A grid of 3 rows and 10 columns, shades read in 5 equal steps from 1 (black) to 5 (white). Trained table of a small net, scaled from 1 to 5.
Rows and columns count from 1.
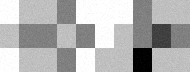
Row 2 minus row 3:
-1 -1 -1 1 -2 1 0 2 -2 -1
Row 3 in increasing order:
1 3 4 4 4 4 4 4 5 5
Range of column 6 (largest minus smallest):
1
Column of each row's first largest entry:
1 6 1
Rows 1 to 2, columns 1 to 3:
5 4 4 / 4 3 3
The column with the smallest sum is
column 8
